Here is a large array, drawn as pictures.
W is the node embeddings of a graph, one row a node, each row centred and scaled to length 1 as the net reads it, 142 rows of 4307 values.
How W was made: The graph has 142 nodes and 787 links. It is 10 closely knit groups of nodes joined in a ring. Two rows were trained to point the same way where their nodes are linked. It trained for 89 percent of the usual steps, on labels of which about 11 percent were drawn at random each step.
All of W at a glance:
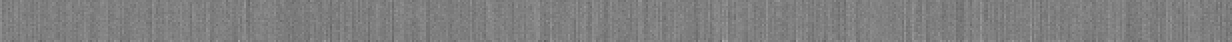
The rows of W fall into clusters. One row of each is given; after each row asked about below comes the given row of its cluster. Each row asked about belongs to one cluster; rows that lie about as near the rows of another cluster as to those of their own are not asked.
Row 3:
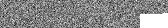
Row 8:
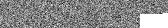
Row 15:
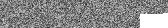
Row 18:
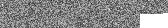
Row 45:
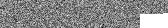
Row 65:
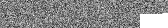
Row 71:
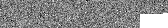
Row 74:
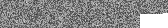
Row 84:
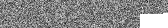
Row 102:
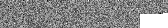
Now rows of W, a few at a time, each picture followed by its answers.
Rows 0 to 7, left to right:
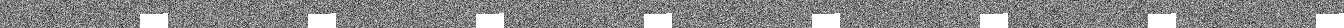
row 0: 3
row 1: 8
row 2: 65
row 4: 74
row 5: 65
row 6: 3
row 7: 102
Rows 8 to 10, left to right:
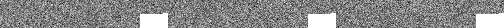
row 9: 15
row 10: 3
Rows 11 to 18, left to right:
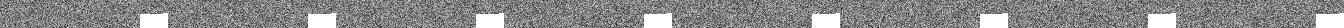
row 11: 18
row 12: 15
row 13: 102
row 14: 18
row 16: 8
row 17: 3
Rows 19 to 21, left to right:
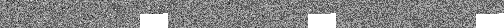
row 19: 45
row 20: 8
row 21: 18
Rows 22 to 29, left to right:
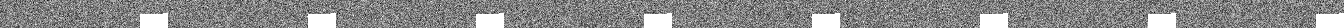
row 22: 65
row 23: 74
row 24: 74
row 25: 18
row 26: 8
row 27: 102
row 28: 71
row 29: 84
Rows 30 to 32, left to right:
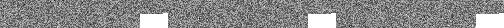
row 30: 71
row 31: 74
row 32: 45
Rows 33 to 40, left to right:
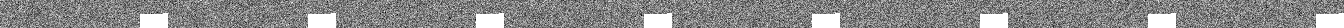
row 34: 8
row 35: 8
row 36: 74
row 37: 18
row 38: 71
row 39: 3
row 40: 74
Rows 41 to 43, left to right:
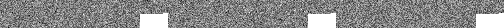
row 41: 71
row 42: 71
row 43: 84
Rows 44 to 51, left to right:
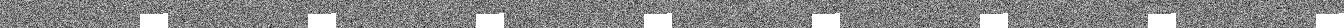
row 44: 45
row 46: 71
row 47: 3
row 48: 15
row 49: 18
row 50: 3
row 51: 18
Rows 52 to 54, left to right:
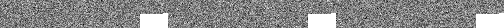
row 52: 3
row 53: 65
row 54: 18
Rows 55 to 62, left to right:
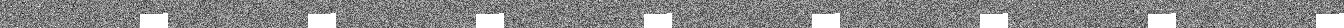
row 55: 71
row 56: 15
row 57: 45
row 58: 18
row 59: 18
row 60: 71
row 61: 18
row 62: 74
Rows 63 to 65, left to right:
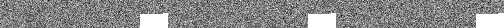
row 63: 102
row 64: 18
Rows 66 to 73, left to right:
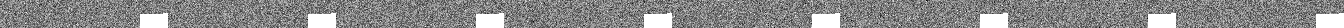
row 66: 102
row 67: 84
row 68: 8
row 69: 102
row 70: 3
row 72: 71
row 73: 74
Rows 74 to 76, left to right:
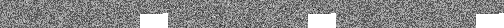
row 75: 71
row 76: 102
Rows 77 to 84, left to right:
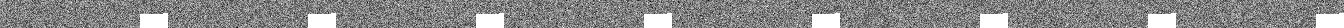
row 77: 45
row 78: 84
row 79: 65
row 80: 65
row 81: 15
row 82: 15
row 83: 15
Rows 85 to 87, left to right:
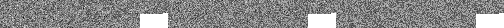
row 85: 8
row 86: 84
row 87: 102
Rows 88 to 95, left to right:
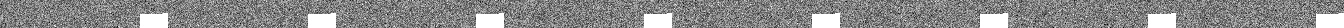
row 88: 8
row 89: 84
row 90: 45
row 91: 74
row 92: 102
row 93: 15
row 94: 102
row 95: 15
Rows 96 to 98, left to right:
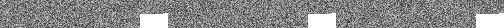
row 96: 45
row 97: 65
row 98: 15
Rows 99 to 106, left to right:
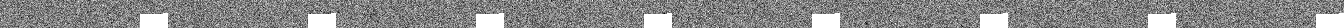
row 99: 71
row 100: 102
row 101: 74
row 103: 15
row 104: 18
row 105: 102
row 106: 65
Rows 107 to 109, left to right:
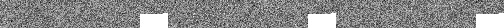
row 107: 15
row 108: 15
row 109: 8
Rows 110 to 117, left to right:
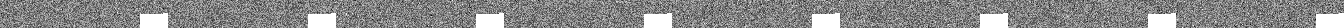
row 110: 102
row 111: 3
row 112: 71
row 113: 45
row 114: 84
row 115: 74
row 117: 8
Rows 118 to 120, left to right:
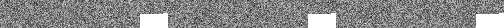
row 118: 65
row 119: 15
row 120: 84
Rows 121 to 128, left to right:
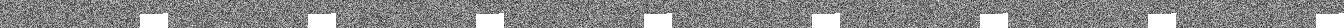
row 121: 84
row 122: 102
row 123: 15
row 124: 84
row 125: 65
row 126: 84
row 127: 102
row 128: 8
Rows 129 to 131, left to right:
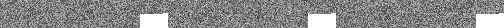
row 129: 84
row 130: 15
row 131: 3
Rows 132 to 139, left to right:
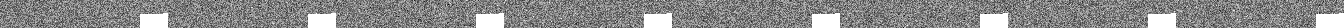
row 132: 65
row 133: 65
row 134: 65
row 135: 8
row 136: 74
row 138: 8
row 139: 84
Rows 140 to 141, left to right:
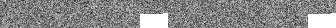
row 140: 15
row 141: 65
